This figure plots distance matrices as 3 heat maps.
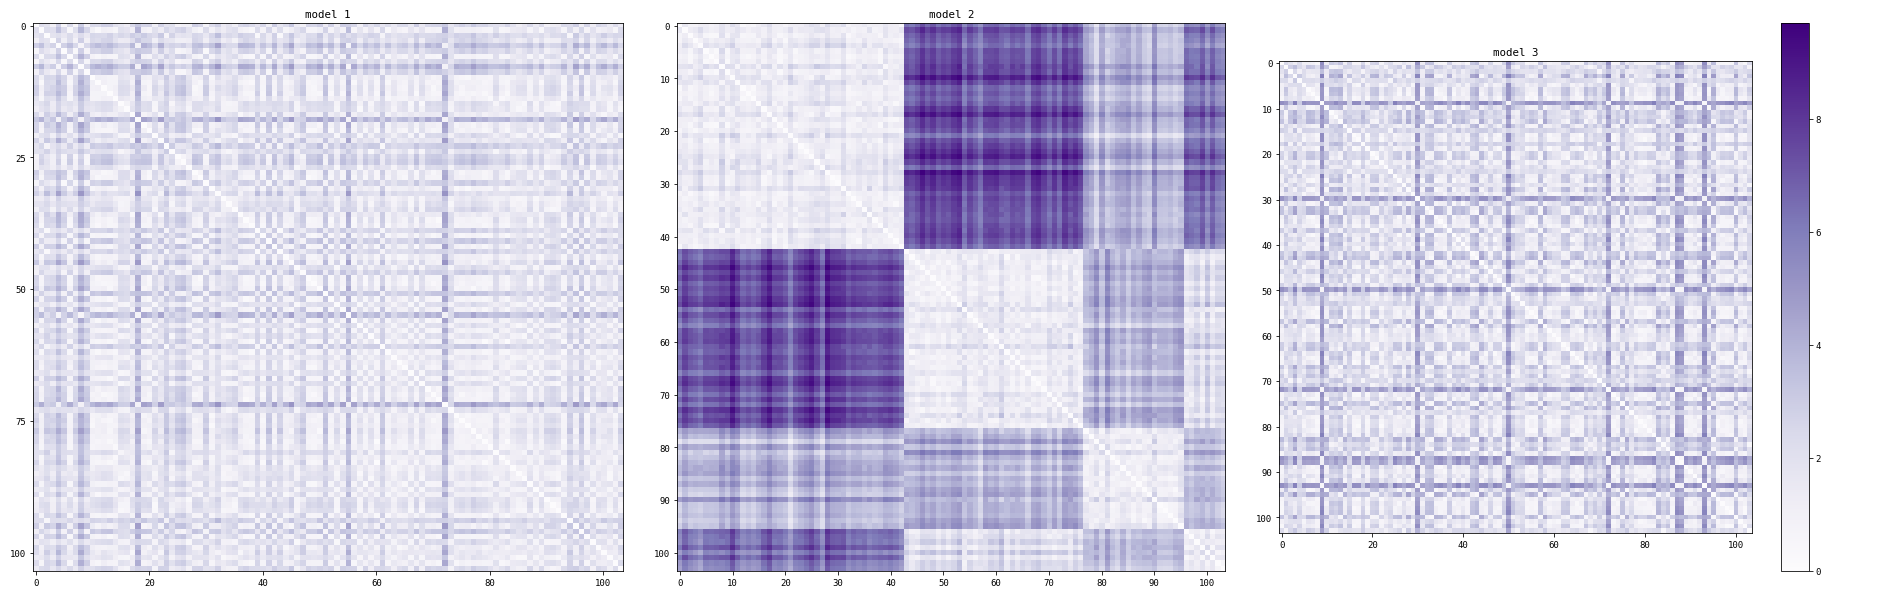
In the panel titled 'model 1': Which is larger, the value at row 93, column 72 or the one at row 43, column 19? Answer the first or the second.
the first
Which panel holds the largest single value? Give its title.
model 2
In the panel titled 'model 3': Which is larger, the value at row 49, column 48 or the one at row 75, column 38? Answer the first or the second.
the second
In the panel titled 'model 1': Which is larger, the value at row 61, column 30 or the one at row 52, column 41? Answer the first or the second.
the second
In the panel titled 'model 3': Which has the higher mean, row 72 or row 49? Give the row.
72
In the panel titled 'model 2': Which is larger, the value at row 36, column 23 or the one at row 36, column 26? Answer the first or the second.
the second
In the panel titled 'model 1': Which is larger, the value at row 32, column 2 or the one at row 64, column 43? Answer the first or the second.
the first
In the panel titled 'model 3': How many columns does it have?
104
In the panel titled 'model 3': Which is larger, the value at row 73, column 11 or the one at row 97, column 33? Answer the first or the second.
the second
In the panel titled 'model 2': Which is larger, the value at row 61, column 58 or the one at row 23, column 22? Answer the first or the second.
the first
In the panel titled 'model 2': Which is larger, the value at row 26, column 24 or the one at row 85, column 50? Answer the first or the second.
the second
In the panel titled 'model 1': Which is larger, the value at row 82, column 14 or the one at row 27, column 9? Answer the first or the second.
the second
